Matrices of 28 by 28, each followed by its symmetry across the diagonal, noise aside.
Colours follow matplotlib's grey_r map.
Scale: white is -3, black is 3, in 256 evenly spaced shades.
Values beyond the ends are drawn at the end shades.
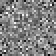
symmetric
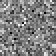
symmetric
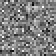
neither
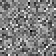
symmetric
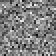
neither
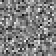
antisymmetric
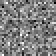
antisymmetric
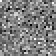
neither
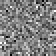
antisymmetric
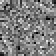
symmetric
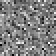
antisymmetric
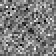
symmetric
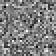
antisymmetric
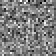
neither
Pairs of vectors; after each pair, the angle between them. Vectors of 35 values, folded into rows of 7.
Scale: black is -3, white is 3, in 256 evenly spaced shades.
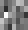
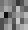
nearly opposite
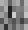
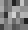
orthogonal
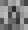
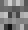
partly aligned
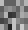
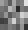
partly aligned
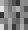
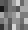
nearly opposite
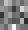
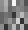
orthogonal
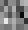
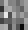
orthogonal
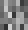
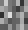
partly aligned
